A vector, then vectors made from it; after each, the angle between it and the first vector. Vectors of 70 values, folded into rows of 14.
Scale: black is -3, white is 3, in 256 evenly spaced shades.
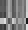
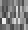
partly aligned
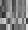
nearly parallel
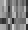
nearly opposite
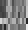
nearly parallel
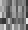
nearly opposite
